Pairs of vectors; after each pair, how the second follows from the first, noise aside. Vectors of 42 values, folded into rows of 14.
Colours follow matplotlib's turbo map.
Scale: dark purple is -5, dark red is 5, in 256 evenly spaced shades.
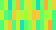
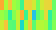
wrapped around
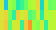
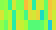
reversed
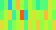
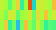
wrapped around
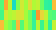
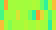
partly zeroed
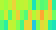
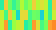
negated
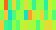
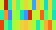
scaled up
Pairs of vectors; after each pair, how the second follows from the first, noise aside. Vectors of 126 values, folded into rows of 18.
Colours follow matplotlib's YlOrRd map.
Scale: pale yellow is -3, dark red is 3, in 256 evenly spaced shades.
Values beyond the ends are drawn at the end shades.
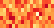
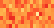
shrunk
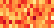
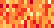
wrapped around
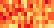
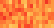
shrunk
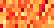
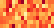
wrapped around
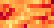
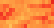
shrunk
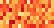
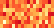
wrapped around
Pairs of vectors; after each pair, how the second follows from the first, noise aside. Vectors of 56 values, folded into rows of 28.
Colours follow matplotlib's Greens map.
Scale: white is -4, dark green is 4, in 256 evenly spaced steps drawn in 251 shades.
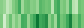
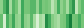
sign-scrambled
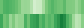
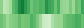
reversed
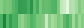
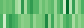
sign-scrambled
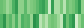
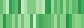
reversed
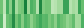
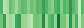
reversed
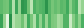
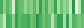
reversed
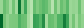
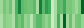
reversed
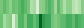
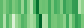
sign-scrambled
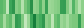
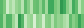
sign-scrambled
